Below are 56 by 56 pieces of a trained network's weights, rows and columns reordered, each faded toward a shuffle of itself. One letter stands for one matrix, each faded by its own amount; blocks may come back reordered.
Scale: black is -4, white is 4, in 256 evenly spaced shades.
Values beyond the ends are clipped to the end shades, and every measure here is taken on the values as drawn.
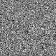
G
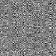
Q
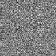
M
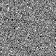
G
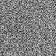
M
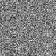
M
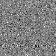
G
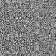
M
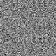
M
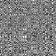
Q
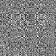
Q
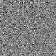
G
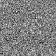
G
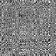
Q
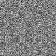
M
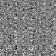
Q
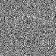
M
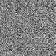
M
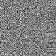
M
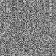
M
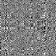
Q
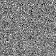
G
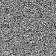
G
